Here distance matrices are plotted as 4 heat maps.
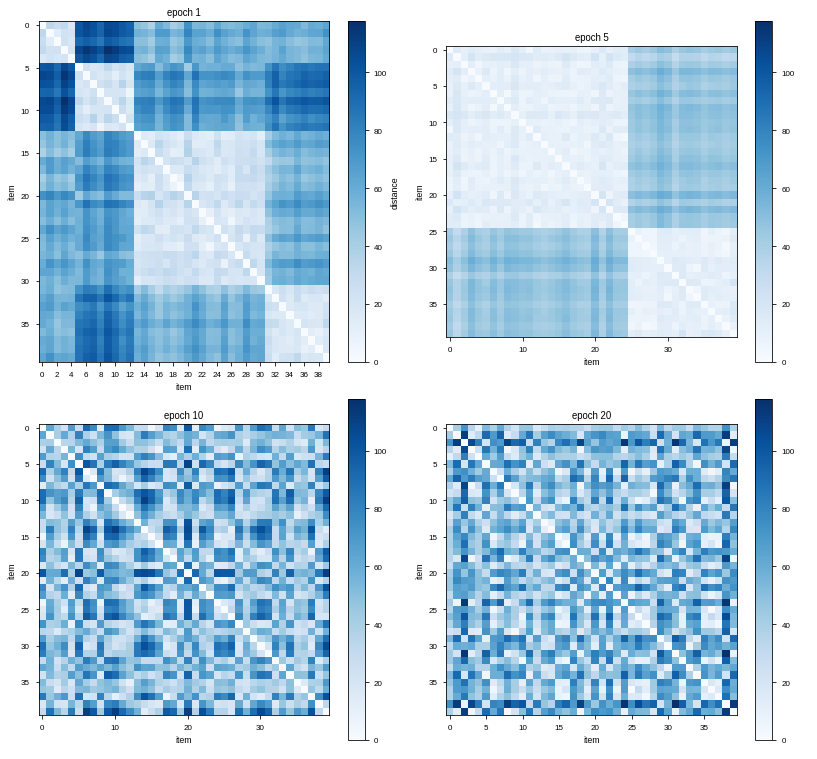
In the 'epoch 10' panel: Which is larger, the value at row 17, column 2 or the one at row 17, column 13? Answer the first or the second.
the second
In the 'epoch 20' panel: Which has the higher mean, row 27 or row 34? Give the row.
34
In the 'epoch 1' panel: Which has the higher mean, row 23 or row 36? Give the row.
36
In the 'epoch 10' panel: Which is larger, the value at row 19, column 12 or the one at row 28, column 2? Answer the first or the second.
the first
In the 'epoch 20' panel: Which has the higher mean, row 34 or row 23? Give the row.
34
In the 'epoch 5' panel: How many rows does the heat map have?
40
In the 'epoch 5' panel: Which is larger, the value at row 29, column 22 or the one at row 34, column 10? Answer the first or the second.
the first
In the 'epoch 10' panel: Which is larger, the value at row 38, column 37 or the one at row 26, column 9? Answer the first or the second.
the second
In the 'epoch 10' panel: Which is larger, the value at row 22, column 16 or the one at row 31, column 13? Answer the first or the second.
the second
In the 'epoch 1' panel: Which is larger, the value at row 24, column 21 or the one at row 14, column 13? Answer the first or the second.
the first
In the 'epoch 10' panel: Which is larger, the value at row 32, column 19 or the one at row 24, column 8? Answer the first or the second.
the first
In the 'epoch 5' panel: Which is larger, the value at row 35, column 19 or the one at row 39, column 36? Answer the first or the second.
the first
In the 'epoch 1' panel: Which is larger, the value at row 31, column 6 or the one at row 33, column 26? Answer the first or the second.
the first
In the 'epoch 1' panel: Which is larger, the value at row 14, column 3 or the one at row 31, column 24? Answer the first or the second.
the first
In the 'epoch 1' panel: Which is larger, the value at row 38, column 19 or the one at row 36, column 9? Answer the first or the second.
the second
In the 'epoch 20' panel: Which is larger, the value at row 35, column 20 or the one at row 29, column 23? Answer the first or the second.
the first
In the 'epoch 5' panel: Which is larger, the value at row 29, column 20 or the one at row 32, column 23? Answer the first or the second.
the first
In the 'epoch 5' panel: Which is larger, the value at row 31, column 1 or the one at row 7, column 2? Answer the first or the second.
the first
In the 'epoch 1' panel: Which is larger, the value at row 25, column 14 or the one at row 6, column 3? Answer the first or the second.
the second
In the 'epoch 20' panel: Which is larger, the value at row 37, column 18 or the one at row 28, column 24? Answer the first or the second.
the first
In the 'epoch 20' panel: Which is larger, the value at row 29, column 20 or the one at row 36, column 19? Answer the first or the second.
the first
